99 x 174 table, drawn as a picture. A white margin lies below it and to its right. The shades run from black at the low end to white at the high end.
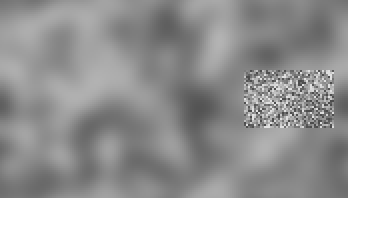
No single row or column stands out from its neighbours. The middle right is the roughest part. An odd patch, rougher than its surroundings, sits in the middle right. The halves do not mirror each other.
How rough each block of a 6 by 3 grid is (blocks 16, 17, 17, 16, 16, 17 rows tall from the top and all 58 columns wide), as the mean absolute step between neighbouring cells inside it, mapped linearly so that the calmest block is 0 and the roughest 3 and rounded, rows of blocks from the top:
0 0 0 / 0 0 0 / 0 0 3 / 0 0 3 / 0 0 0 / 0 0 0
